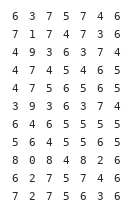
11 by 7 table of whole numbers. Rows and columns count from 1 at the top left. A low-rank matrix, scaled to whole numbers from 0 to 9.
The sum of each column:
60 50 61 56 60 53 58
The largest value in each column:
8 9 8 6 8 7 6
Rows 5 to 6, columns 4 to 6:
6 5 6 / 6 3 7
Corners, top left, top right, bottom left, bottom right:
6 6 7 6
